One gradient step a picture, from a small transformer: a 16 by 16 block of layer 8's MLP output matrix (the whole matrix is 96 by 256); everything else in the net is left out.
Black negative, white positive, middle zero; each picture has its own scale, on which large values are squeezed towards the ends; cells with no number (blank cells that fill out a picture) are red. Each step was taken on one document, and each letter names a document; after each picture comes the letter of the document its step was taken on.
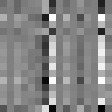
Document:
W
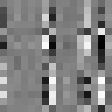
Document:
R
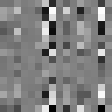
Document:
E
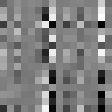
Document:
W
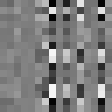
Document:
E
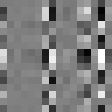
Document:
R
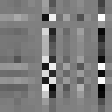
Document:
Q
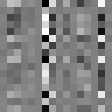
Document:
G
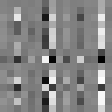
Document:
Q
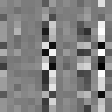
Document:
R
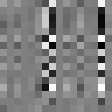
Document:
W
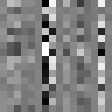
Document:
G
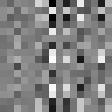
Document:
E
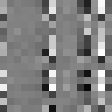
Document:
R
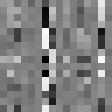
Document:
G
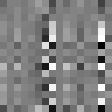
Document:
W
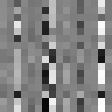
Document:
Q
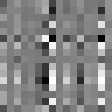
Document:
W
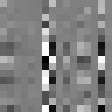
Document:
G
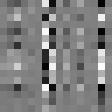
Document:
Q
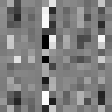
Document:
G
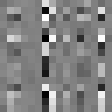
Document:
G
